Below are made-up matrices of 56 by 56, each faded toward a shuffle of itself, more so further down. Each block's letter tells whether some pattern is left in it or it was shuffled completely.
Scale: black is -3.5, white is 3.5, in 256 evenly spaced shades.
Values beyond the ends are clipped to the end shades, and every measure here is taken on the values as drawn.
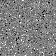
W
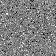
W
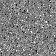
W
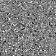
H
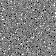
W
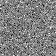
W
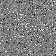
H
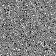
W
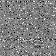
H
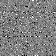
H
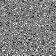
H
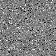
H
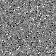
W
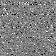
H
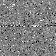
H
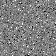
W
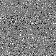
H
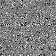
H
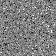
W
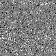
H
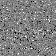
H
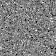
W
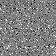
H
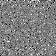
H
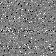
H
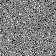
W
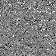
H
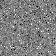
W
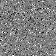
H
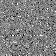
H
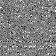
H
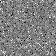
W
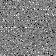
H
